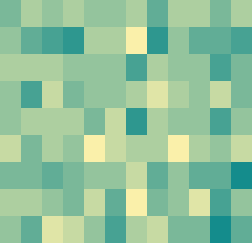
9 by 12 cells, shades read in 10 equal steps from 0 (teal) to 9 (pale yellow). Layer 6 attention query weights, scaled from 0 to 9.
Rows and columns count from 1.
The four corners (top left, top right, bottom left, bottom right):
4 6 5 3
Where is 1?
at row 2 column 4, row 2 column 8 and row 5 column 7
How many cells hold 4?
14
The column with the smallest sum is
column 11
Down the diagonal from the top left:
4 3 6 4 4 7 7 4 4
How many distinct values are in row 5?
6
